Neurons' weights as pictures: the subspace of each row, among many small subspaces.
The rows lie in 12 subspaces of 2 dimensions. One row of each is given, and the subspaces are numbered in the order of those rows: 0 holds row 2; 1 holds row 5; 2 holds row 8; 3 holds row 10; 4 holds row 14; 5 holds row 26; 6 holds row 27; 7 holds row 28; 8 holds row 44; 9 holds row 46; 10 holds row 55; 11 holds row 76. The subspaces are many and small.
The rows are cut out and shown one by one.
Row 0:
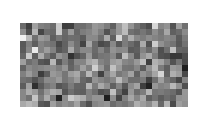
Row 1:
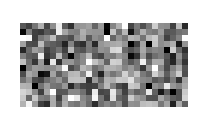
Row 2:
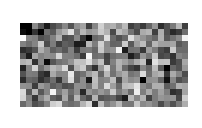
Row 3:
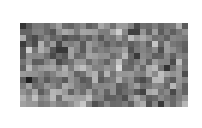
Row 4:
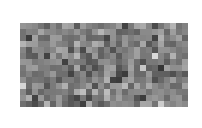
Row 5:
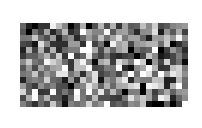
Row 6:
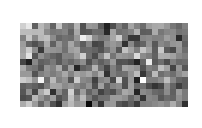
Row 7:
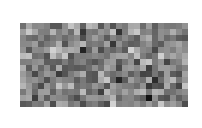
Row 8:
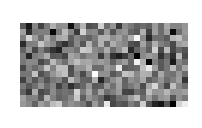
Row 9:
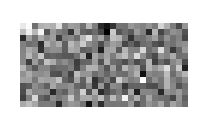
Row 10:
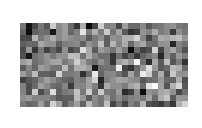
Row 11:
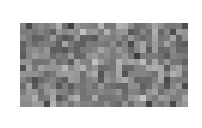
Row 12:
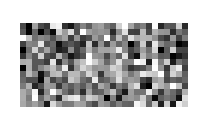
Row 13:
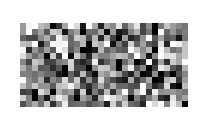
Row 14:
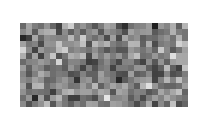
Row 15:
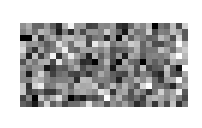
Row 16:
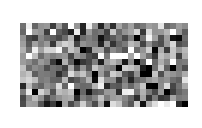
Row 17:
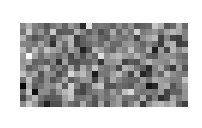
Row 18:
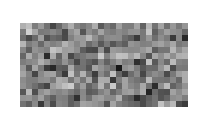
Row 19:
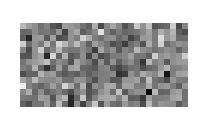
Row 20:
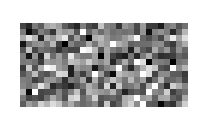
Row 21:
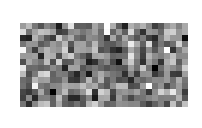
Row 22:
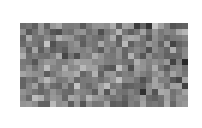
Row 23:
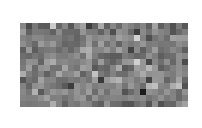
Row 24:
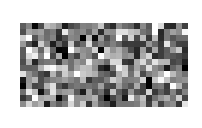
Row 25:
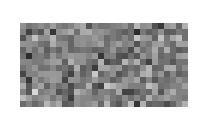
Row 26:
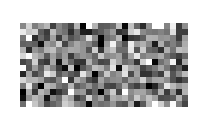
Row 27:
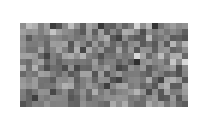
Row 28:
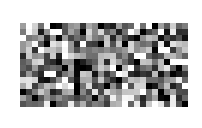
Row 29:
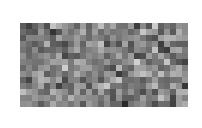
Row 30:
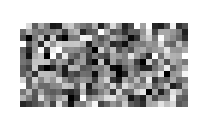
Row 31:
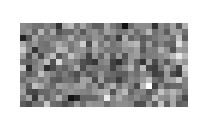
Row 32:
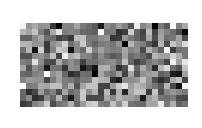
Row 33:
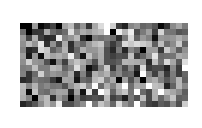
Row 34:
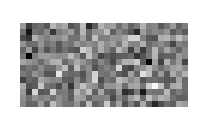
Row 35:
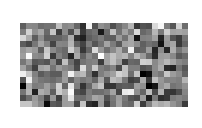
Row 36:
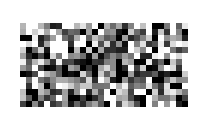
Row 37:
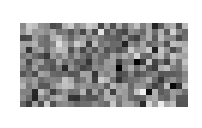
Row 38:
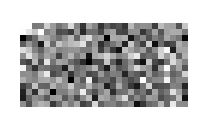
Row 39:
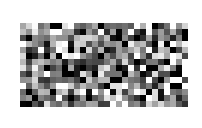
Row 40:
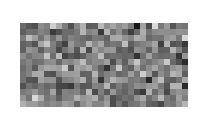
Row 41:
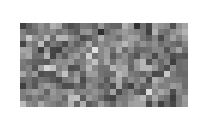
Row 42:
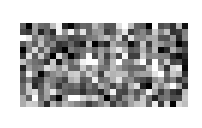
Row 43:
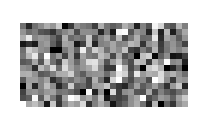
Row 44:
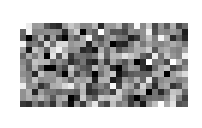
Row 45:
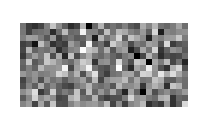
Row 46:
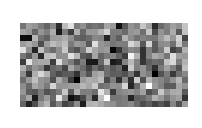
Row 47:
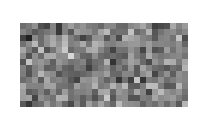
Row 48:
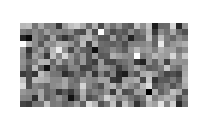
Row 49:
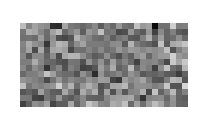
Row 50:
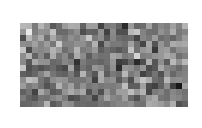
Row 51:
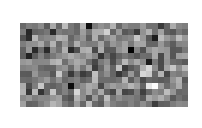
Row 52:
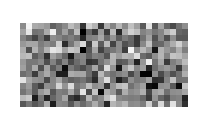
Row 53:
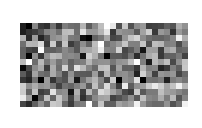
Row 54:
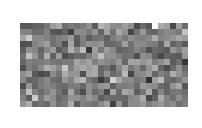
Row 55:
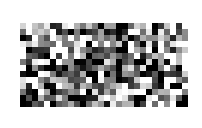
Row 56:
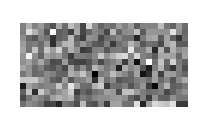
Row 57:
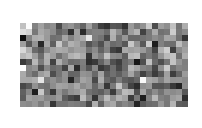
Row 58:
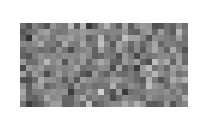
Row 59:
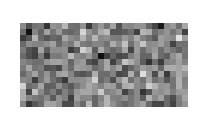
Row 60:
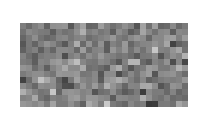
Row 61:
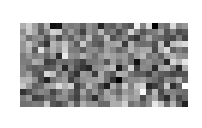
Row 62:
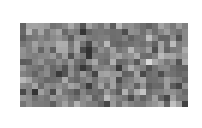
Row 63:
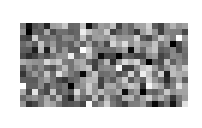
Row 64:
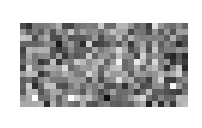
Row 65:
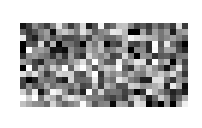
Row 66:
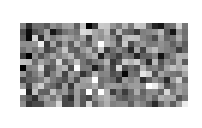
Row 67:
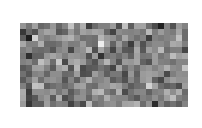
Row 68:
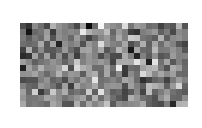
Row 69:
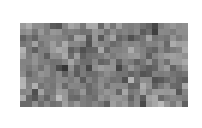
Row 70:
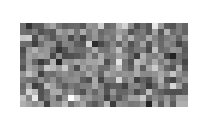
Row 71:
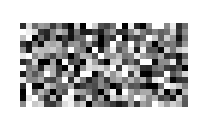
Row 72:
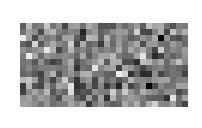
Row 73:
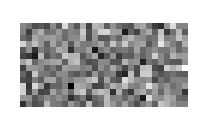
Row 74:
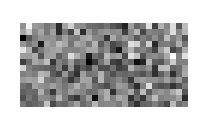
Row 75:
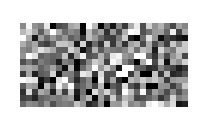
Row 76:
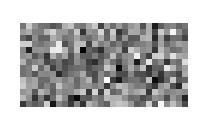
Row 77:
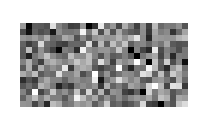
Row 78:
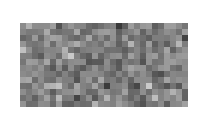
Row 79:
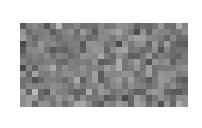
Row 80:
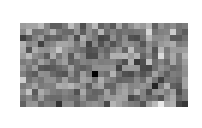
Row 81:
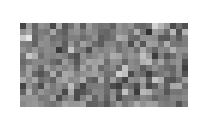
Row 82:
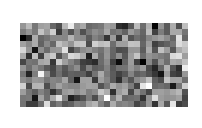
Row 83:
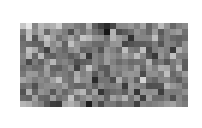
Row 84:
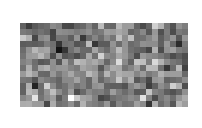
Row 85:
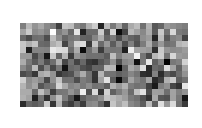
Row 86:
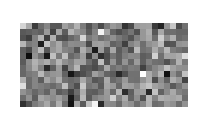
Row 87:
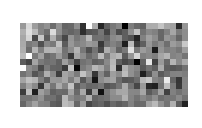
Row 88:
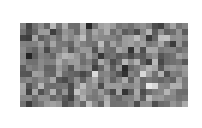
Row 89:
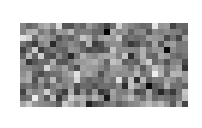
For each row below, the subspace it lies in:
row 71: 5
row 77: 3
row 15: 4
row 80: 2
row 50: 10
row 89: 9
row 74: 9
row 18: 8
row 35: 2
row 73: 11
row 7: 11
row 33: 0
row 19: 8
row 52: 11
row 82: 4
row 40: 6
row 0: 4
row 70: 10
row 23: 3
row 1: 0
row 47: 9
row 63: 1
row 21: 0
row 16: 2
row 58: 5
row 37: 3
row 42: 4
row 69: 1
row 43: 11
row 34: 3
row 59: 1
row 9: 0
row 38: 0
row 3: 5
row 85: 11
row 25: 2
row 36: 3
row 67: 5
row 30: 8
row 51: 3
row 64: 10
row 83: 0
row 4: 11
